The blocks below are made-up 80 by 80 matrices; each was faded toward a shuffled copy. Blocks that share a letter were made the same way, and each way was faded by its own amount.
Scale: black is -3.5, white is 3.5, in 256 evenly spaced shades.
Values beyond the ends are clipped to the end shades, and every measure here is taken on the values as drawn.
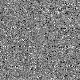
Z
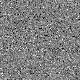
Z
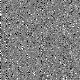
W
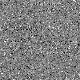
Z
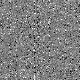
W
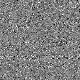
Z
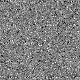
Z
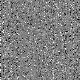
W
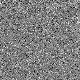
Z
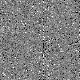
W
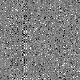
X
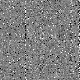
X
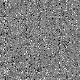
W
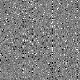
X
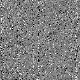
W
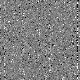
W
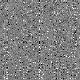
X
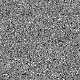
Z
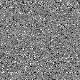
Z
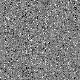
W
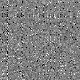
X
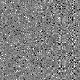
X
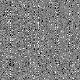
X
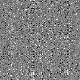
X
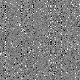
X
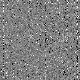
W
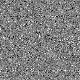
Z
